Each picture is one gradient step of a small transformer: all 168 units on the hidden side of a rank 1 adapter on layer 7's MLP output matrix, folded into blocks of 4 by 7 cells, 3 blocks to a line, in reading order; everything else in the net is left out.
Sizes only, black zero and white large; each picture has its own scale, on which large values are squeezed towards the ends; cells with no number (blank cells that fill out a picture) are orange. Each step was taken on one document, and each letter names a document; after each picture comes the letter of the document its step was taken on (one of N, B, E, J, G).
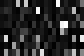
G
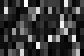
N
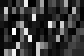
N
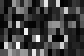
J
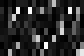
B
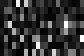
G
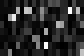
B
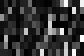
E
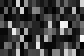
E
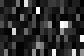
G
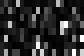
G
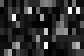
B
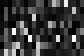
N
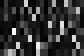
N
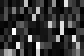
N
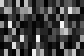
G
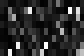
B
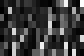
E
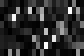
B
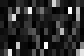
B
